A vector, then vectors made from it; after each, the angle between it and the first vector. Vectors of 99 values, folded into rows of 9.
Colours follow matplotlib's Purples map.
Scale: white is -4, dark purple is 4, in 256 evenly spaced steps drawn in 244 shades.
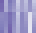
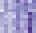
nearly opposite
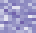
orthogonal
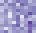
partly opposed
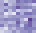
partly opposed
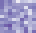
partly aligned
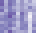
nearly parallel
